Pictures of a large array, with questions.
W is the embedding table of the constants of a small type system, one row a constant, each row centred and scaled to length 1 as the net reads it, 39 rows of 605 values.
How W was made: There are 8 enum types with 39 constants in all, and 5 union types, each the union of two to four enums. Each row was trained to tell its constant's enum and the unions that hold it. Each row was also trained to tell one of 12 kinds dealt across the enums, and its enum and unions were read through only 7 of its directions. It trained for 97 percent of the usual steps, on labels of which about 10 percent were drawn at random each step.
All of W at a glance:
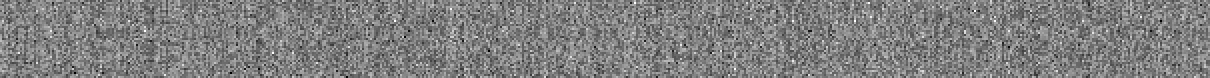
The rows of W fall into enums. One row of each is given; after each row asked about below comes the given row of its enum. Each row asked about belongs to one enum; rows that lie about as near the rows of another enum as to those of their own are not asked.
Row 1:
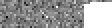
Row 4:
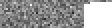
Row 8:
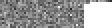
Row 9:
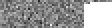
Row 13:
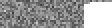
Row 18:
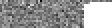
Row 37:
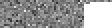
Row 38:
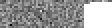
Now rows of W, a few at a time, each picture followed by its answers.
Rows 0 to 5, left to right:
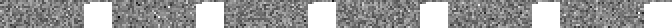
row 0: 38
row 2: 38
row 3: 4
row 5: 13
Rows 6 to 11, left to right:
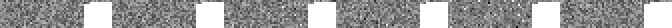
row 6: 4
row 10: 9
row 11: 9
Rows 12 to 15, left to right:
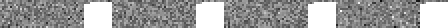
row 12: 38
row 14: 37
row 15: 18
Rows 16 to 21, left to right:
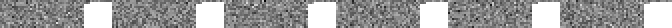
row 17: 37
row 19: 38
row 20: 9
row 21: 13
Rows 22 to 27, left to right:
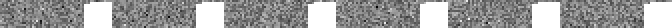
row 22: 9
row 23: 4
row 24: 4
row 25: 37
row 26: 4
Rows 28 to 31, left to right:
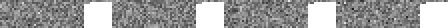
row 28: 13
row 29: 13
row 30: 9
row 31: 37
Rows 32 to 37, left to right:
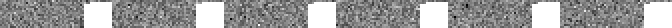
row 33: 13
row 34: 38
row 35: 18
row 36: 18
